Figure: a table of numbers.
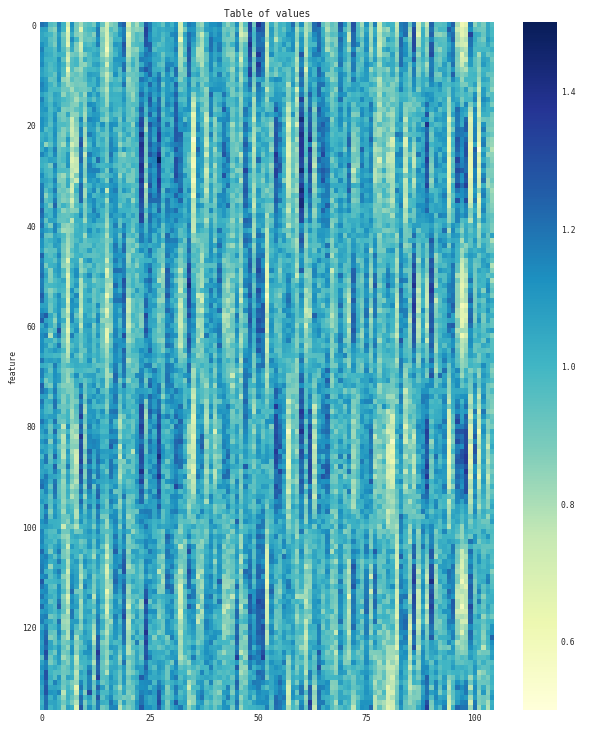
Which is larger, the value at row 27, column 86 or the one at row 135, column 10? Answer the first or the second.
the second
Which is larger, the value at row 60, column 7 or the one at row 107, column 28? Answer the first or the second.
the first
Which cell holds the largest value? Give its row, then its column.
27, 27
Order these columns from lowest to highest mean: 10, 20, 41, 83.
20, 10, 41, 83
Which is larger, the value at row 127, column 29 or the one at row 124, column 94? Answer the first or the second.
the first
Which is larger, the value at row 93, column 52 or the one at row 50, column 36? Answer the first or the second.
the first
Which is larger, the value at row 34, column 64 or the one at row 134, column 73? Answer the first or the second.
the first
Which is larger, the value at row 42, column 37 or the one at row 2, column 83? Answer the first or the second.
the second
